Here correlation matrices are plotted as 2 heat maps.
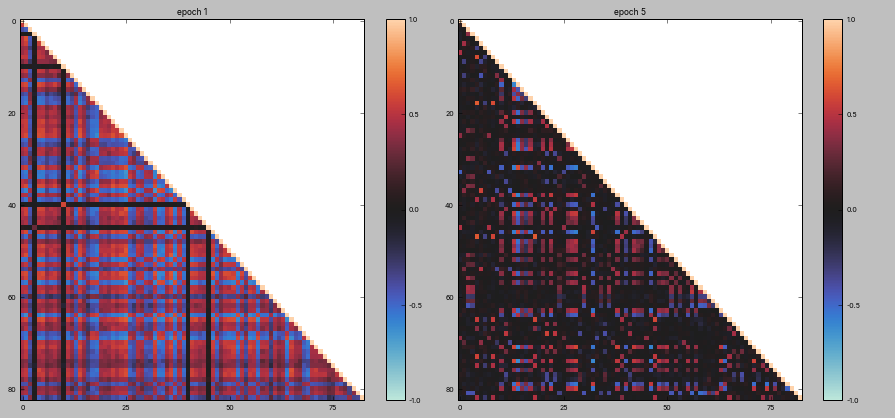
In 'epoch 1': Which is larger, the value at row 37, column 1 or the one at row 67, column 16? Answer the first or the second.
the second
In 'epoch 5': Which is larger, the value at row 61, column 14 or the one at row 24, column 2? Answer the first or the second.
the second
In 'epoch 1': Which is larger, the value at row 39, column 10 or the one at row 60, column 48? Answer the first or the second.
the first
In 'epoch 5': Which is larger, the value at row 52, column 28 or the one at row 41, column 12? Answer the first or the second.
the first
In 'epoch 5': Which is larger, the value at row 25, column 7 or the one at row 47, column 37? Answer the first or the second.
the first
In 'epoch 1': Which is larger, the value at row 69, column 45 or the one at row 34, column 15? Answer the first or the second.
the first
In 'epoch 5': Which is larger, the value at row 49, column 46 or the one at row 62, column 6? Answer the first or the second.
the second
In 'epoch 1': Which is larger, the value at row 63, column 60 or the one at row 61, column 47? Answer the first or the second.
the first
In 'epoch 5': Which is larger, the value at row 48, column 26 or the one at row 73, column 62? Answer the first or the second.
the first
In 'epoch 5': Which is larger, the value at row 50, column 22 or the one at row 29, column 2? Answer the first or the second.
the first
